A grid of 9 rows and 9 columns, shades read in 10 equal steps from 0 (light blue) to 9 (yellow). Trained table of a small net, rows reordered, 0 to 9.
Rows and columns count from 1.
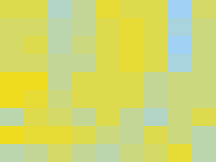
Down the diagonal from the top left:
7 6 3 4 7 7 2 5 3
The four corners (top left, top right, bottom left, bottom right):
7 6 3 3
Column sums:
58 62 41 46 58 58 51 30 44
